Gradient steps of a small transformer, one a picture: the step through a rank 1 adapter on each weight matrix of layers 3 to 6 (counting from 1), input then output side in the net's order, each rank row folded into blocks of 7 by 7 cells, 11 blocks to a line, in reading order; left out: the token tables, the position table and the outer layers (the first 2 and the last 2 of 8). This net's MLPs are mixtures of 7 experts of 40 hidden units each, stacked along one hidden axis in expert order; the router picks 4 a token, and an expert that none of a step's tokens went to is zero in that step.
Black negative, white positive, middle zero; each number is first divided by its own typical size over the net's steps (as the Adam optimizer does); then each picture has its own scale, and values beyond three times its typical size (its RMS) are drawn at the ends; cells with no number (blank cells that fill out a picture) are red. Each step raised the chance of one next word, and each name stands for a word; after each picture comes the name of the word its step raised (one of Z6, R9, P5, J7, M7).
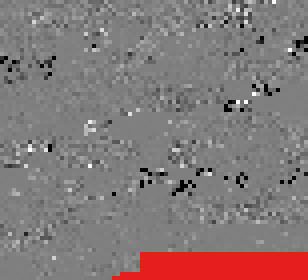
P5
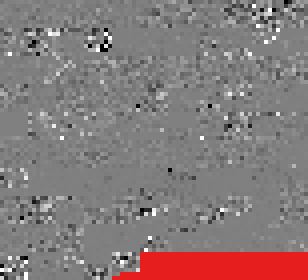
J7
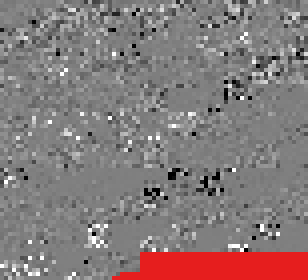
J7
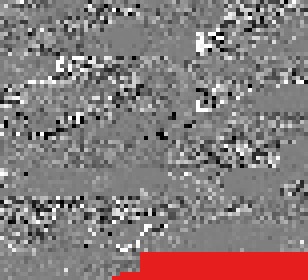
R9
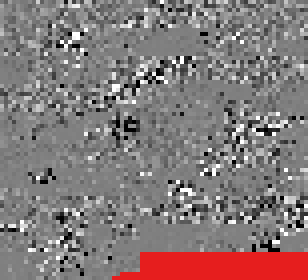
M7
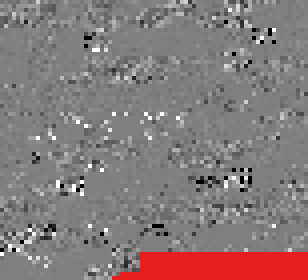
P5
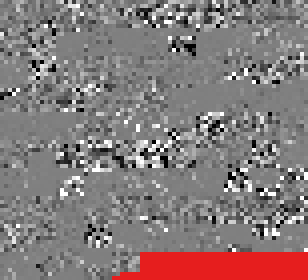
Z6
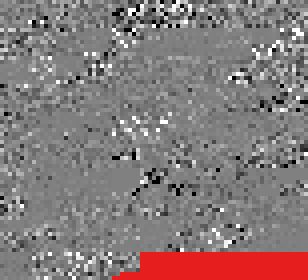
J7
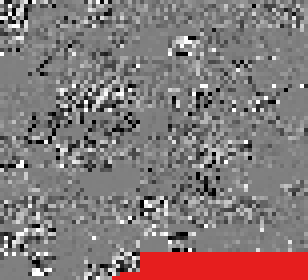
R9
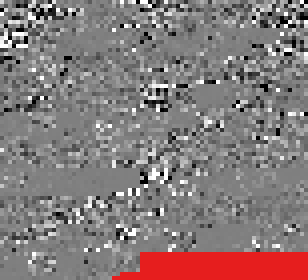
Z6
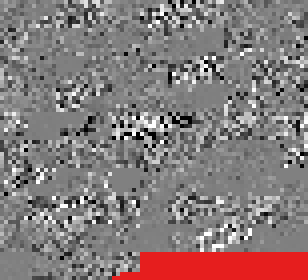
R9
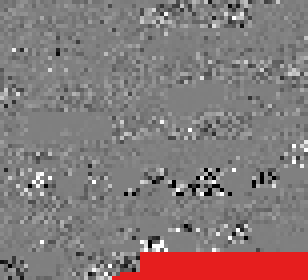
P5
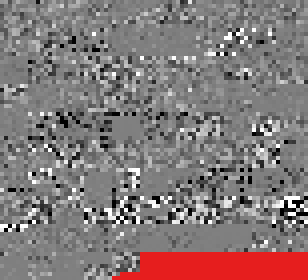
R9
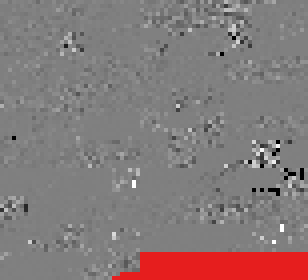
P5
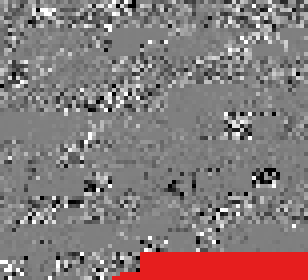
J7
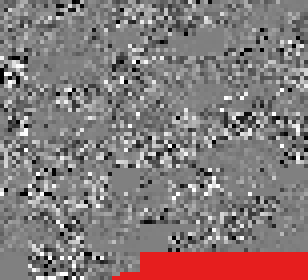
Z6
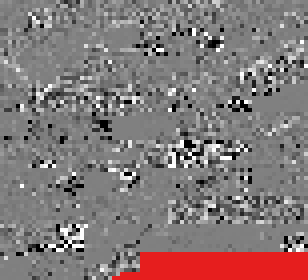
M7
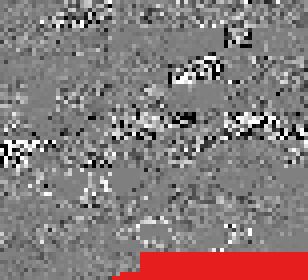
R9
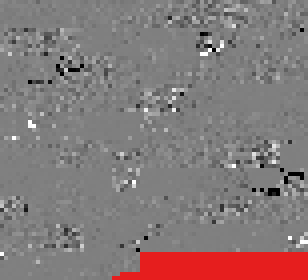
P5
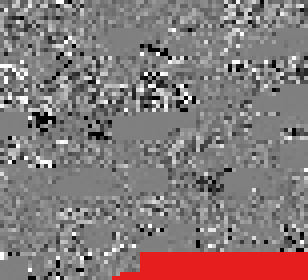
M7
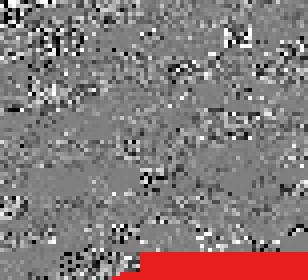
M7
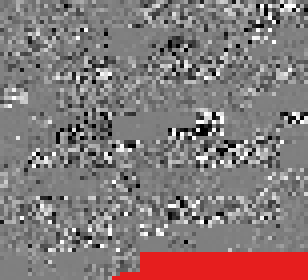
R9
